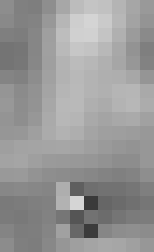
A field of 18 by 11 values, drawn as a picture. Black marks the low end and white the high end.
Ninth with the highest average: top middle. Average level on the scale: 60%. Odd patch: rougher, in the bottom middle. Stripes: none. Roughest part: bottom middle.
